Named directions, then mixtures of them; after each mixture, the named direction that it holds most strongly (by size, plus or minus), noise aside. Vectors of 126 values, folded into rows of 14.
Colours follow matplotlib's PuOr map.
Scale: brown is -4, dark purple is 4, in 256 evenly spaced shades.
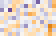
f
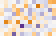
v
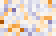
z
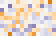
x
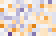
x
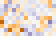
z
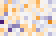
z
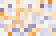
x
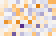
v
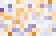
x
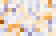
z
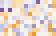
f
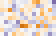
v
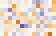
v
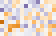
f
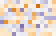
v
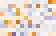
v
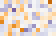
z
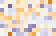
x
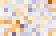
v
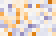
x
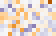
x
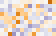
x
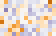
z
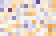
f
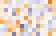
v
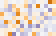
v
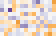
f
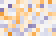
x
